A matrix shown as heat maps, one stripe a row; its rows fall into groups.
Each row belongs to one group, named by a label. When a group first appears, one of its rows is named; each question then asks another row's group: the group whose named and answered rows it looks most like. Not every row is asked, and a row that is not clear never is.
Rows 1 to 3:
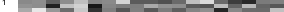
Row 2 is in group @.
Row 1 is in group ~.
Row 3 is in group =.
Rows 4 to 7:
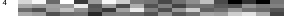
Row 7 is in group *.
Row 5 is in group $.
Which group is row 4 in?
~
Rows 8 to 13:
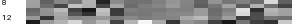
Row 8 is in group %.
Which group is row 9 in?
@
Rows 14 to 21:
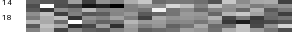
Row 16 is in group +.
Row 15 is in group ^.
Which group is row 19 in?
~
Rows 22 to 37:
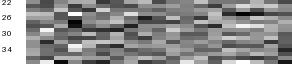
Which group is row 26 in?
*
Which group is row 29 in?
^
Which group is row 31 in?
*
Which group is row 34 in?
@
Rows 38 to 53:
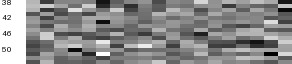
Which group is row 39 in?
=
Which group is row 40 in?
@
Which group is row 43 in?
%
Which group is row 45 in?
+
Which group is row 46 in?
*
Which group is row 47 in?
^
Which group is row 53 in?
^
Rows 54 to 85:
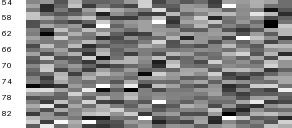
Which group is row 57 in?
*
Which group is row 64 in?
+
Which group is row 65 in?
^
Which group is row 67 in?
@
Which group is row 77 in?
~
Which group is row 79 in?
+
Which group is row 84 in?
$
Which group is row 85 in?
^
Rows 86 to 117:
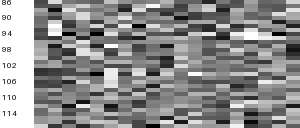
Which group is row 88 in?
$
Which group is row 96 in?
~
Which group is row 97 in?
@
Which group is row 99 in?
@
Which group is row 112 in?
@
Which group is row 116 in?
+
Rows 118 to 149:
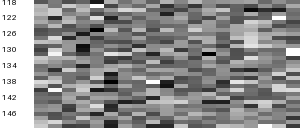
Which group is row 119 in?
$
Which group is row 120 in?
~
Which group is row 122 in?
%
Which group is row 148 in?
=
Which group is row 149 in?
*
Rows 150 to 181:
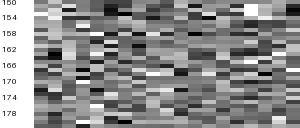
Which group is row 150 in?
^
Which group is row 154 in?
*
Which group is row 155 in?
~
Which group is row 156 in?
~
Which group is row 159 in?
^
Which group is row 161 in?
=
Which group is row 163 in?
%
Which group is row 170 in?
~
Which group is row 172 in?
^
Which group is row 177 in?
+
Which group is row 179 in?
%
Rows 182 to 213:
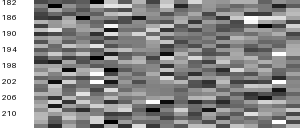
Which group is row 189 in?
=
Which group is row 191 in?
=
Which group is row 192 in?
^
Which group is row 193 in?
$
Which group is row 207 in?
=
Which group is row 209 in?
*
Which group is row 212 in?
%
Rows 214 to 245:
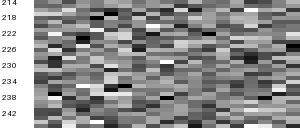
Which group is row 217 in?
=
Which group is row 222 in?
*
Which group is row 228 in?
%
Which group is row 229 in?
+
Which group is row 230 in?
@
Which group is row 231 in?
=
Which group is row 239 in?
*
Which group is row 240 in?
*
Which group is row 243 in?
^
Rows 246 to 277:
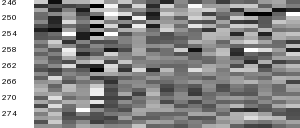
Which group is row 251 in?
%
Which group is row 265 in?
^
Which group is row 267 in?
$
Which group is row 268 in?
$
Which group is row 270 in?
^
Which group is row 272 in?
^
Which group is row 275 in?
*
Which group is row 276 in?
^
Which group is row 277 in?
~
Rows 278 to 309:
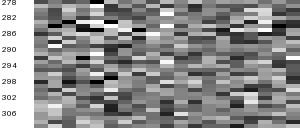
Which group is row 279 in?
$
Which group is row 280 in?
+
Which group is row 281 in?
+
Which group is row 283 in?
@
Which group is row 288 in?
%
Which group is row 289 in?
^
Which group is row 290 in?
%
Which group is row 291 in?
$
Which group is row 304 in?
=
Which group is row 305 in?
=
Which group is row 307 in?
~
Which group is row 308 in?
@
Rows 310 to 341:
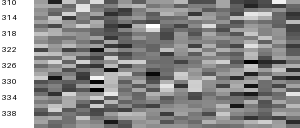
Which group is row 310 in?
%
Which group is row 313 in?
+
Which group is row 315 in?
=
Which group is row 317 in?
=
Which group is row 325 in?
~
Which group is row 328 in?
*
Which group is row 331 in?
+
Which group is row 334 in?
$
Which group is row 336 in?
=
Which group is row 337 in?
^
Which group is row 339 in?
~
